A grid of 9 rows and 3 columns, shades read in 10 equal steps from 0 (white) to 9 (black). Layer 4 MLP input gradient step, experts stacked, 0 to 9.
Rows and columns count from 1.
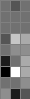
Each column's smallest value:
4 0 3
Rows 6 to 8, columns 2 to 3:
5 3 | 0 3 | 5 4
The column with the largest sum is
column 1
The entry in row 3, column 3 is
5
